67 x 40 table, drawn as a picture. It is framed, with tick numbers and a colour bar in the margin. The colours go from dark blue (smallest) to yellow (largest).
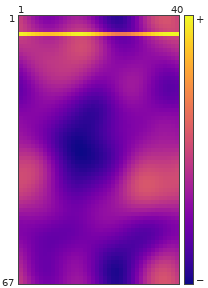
Row 5 stands out from the rest. Overall the values sit about 30% of the way up the scale. Most values sit low, with a long tail of high ones. The centre is the ninth with the lowest average.
